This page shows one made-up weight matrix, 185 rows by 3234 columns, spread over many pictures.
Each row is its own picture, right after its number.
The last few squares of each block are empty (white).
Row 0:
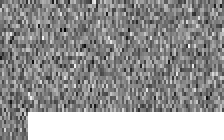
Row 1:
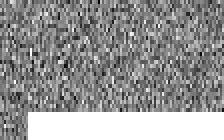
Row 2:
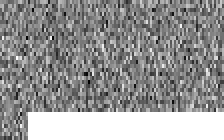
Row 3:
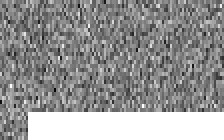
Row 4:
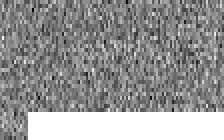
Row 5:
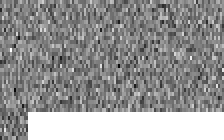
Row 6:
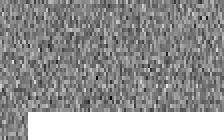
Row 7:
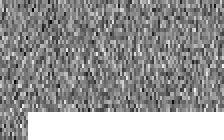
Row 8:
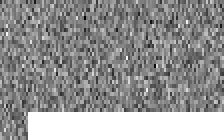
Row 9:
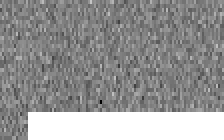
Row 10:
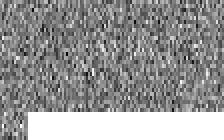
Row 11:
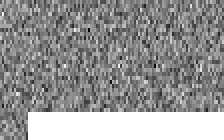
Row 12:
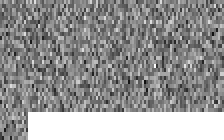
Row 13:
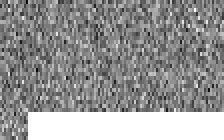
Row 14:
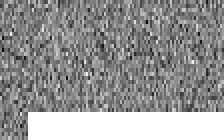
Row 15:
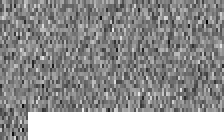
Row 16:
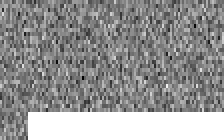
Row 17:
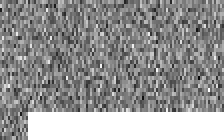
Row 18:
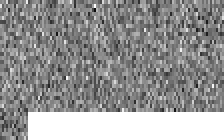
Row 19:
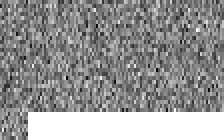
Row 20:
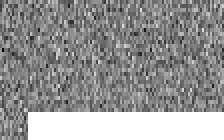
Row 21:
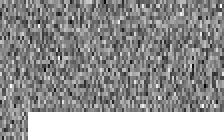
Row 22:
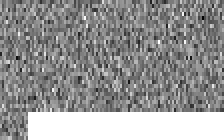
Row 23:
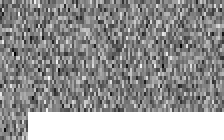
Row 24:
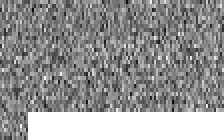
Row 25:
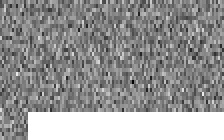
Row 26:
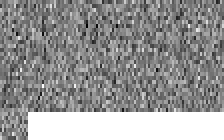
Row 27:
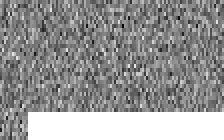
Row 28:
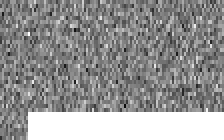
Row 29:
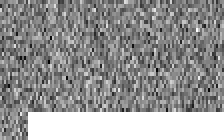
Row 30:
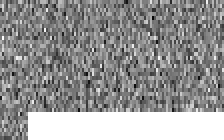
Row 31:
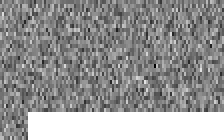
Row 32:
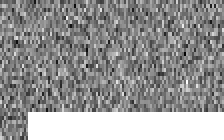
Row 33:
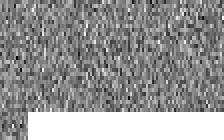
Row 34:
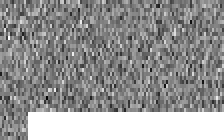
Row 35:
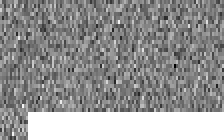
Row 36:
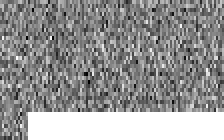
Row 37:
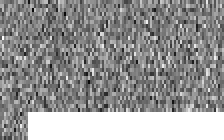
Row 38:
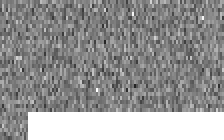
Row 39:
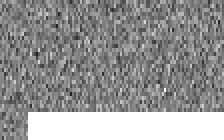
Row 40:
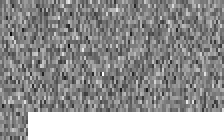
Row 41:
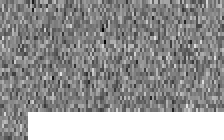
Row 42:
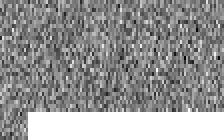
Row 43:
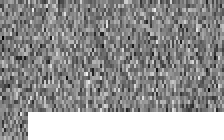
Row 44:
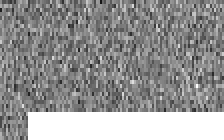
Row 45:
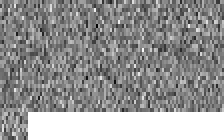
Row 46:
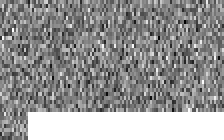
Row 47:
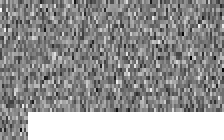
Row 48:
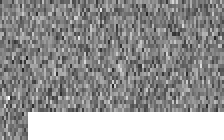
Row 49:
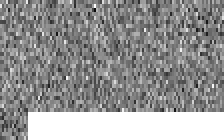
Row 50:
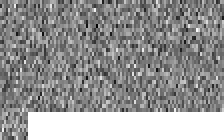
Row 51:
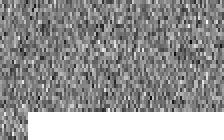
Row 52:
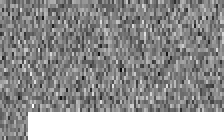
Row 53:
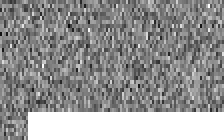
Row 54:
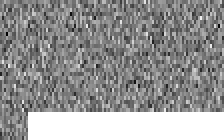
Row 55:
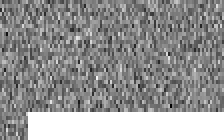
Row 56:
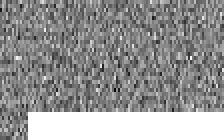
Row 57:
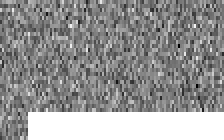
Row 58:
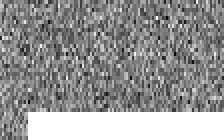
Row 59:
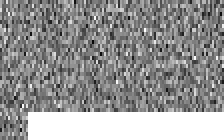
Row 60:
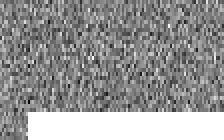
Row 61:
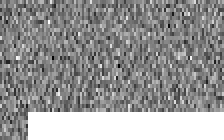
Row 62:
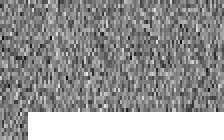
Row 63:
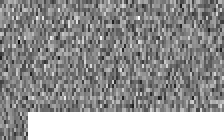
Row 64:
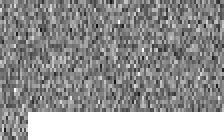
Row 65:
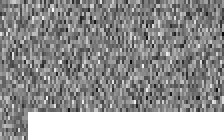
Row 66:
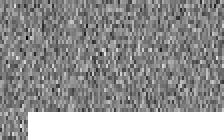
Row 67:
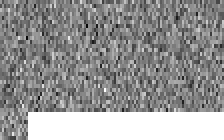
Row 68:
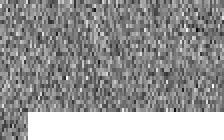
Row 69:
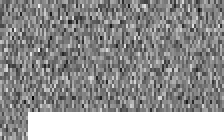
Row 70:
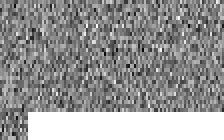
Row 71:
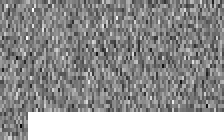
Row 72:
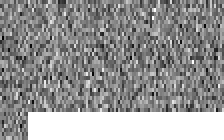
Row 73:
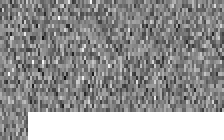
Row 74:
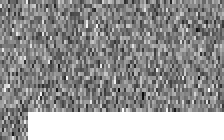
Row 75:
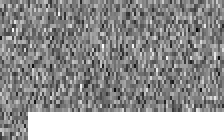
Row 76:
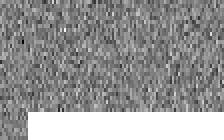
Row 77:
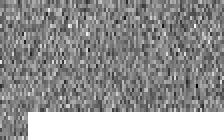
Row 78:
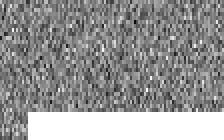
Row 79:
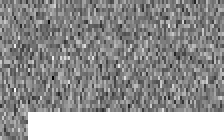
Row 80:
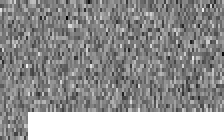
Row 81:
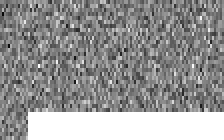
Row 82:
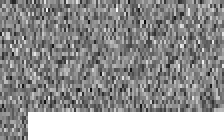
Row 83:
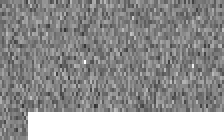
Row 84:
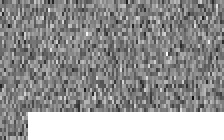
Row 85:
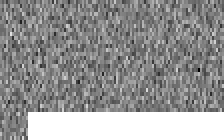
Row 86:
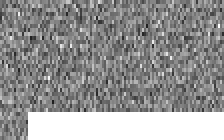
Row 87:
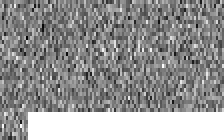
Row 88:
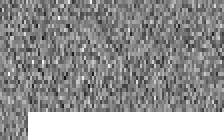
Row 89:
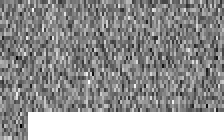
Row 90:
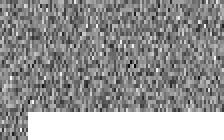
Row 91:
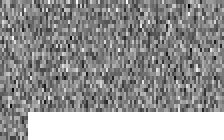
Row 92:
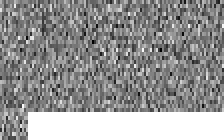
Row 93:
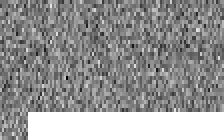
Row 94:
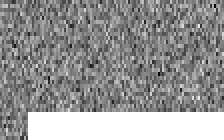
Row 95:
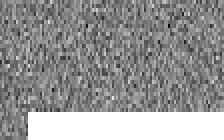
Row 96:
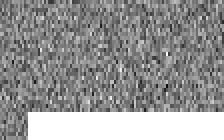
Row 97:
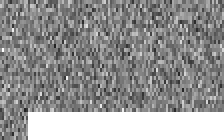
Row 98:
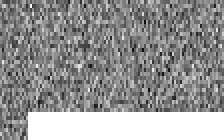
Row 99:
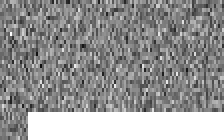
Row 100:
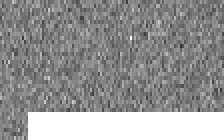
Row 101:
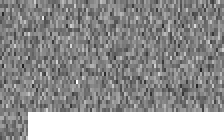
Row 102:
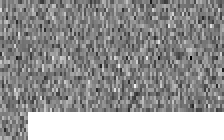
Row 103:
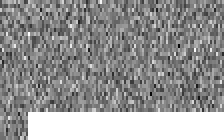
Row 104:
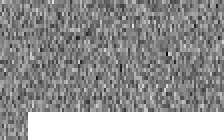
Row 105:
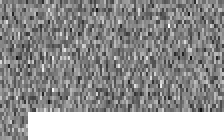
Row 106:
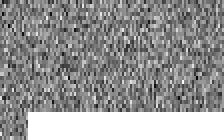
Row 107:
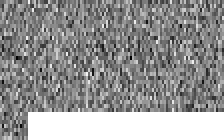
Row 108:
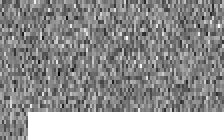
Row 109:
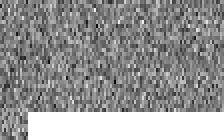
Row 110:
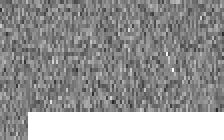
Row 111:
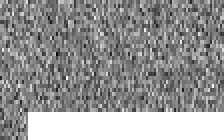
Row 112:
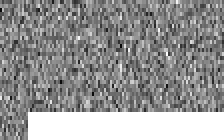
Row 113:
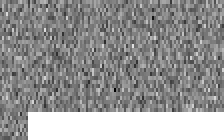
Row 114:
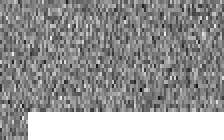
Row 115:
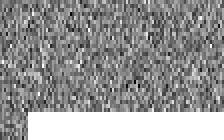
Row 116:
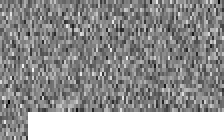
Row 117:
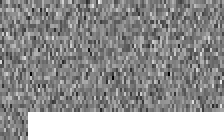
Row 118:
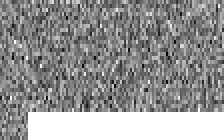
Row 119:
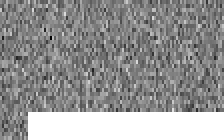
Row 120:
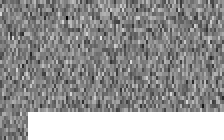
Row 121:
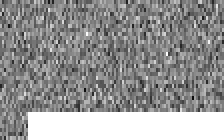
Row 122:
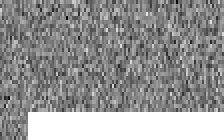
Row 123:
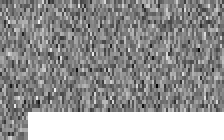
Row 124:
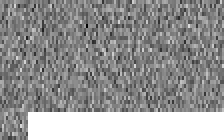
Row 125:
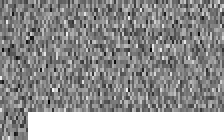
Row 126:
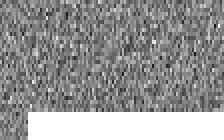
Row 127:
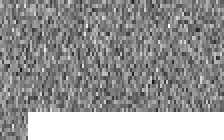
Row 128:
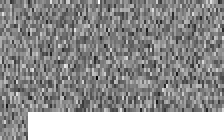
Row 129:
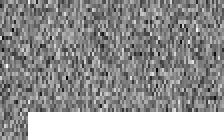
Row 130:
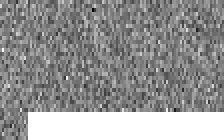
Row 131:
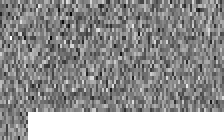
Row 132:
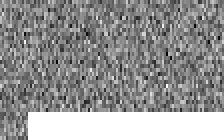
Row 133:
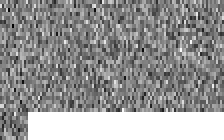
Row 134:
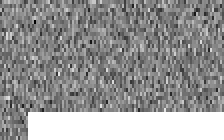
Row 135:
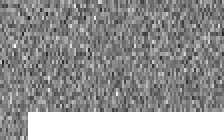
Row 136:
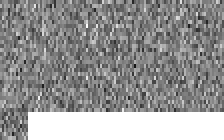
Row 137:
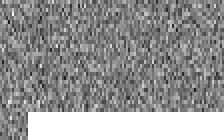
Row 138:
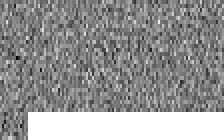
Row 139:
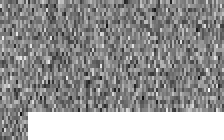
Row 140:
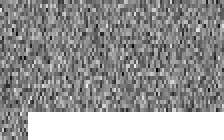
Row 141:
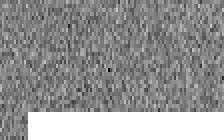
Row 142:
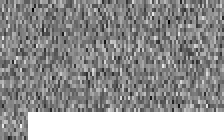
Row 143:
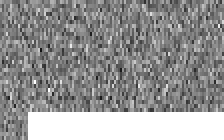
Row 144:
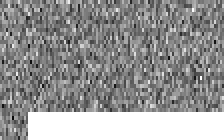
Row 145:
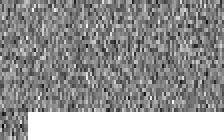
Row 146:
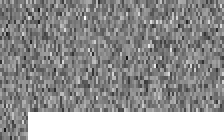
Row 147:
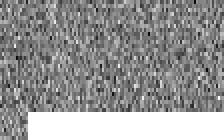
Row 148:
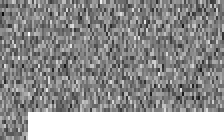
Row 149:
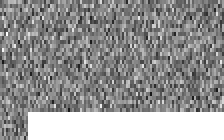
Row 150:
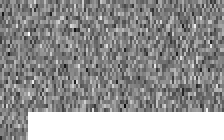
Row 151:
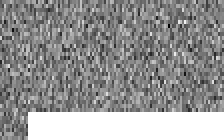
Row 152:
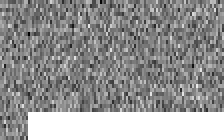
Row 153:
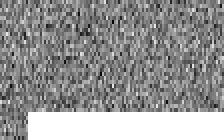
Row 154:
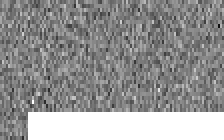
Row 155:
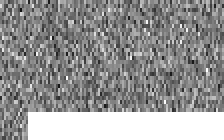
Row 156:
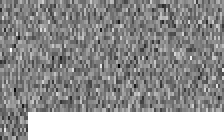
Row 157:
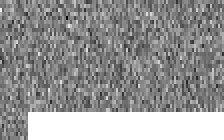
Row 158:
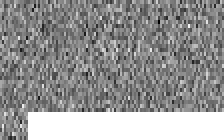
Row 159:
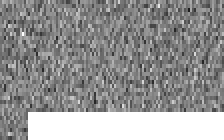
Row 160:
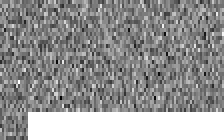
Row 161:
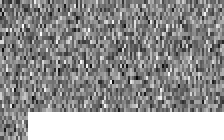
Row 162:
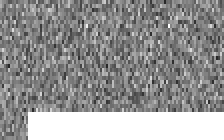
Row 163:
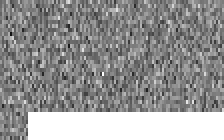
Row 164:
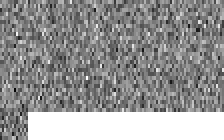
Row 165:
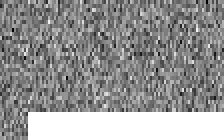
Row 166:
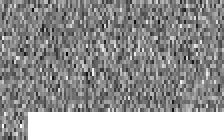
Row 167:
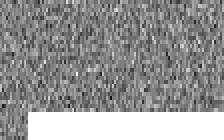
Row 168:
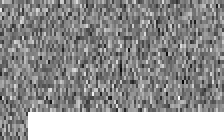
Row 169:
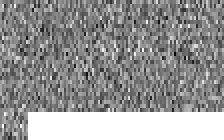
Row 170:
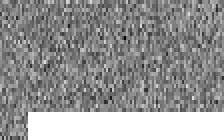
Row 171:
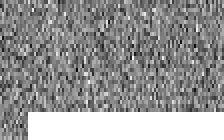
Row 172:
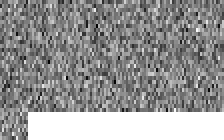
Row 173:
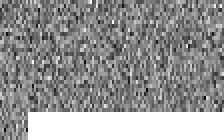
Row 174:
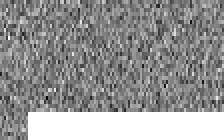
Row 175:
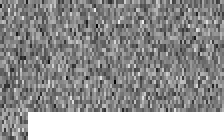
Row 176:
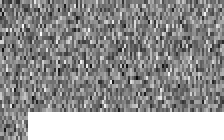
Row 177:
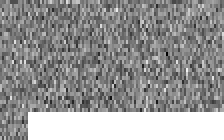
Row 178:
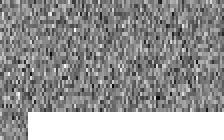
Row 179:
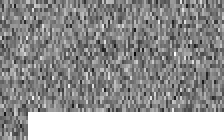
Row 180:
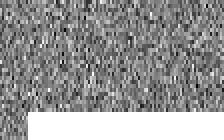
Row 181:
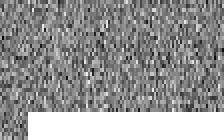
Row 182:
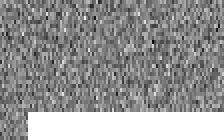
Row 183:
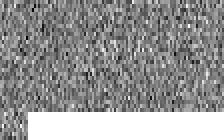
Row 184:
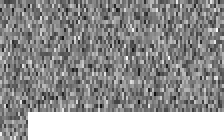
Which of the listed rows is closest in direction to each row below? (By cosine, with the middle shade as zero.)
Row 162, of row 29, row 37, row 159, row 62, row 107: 37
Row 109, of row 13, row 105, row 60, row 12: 13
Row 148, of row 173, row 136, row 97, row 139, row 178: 173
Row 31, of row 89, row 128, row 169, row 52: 128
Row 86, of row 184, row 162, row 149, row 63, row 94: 149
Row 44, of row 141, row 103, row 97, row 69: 141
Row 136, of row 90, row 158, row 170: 90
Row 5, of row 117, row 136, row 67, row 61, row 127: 61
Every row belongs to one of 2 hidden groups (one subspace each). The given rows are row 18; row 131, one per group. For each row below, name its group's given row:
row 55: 131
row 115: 131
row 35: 18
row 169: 18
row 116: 131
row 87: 18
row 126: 131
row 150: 131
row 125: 18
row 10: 18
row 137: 131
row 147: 18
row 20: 18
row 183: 18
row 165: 18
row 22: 18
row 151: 18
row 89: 18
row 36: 18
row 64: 18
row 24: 18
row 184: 131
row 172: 18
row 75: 18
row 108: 131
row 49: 18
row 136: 18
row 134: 131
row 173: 131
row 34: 131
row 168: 131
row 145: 18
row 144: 131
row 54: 131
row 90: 18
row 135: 131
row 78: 18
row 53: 131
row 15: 18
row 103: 131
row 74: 18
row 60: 18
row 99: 131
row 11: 131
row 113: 18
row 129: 18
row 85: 131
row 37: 18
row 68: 18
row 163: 131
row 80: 131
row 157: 131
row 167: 131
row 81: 131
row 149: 131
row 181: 18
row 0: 131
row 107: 18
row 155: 18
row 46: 18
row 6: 131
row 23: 131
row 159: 131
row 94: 131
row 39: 131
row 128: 131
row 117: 131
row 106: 131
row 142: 18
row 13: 18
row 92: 18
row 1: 131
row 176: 131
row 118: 131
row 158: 18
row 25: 18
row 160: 131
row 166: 18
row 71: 18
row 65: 131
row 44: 131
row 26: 18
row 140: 18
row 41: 18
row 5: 18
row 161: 131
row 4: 18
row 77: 131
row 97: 18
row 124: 18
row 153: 131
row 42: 18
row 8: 131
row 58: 18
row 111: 18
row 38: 18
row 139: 18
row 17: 18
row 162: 18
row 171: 18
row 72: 18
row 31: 131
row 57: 131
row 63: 131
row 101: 131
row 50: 18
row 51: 18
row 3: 131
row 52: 131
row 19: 18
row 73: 131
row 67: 18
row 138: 18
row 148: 131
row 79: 18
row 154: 131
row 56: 18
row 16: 131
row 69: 131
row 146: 131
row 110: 131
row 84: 131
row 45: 18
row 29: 18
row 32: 131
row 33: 18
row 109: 18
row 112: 131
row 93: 18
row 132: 131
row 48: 131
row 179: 18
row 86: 131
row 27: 18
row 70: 18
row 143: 131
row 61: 18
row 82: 131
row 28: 131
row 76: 131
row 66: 18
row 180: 131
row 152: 131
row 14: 18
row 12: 131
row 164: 18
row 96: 131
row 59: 18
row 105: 18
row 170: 131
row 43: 18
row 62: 18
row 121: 131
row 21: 131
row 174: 131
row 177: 131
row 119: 18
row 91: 131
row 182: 131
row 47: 18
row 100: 131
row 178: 131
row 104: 131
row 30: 18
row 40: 131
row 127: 18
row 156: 18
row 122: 131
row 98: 131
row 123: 131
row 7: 18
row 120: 131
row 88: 131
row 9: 18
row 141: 131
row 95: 18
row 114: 131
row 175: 18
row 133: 18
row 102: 18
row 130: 18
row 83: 131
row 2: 18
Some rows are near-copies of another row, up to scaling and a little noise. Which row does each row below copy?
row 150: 28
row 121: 84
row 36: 2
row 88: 73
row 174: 34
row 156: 5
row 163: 40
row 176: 161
